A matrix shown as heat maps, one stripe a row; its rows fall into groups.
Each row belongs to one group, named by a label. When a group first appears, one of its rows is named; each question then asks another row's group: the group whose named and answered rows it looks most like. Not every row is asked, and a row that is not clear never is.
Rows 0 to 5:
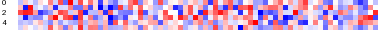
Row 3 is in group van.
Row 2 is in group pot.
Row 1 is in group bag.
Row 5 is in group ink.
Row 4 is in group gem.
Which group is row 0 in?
ink
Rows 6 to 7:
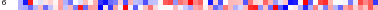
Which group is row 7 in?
gem
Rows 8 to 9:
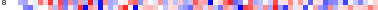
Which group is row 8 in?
ink
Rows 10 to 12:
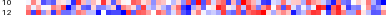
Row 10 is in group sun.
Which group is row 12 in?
bag
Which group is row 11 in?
bag
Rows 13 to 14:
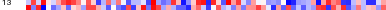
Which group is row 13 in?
pot
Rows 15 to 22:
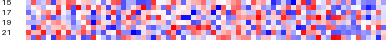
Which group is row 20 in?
van
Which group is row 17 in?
gem
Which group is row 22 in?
bag
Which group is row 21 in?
pot
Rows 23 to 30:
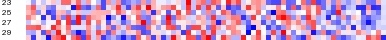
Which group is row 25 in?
sun
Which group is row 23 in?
pot
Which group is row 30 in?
van
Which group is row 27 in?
ink
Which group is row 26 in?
ink
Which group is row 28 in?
pot
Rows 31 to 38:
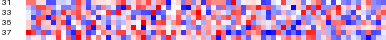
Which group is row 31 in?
sun
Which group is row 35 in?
bag
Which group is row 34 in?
van
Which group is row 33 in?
pot
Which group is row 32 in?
bag
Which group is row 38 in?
ink
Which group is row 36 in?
gem
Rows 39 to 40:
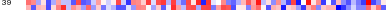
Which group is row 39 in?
sun
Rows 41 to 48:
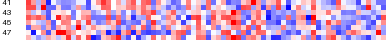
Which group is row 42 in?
sun
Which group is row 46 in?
ink
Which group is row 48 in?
pot
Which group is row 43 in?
pot
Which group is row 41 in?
sun
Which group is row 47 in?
van
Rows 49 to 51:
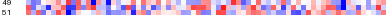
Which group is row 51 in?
bag
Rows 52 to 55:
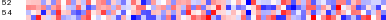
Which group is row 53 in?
sun
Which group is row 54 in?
ink
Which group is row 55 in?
van
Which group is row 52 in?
ink
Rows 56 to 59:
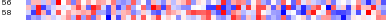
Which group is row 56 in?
ink
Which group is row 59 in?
gem
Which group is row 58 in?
van
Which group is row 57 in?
bag
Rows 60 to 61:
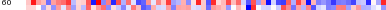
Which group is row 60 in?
pot
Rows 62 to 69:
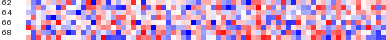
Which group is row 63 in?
bag
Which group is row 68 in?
bag
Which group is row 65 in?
sun
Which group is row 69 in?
bag
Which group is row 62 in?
gem
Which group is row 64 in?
gem
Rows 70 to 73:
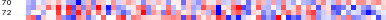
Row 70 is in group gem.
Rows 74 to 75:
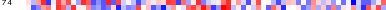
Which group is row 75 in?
van
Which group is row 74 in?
pot
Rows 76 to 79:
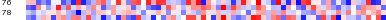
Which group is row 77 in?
van
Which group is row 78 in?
gem
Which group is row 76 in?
sun
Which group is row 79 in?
van
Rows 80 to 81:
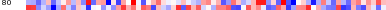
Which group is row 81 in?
sun
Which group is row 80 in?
gem
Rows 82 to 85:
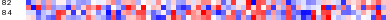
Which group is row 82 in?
gem
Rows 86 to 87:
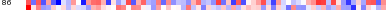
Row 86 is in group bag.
